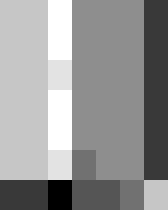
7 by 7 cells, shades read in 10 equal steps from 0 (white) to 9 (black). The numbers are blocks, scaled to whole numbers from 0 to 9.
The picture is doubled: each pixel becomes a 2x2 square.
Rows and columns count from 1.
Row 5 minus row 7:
-5 -5 -9 -2 -2 -1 5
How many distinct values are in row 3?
4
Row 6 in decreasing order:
7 5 4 4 2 2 1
